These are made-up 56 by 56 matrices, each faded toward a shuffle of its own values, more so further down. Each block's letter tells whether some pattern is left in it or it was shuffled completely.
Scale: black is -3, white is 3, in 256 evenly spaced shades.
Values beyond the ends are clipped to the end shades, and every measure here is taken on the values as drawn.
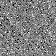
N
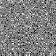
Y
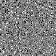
Y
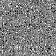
Y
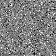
N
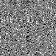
Y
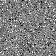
N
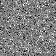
N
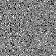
Y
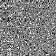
Y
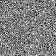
Y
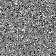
N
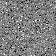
N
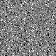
Y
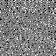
Y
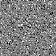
Y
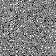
Y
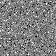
N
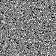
N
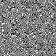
Y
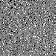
Y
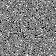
N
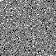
Y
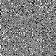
Y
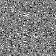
Y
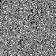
Y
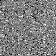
Y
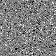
N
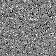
N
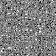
Y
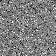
N
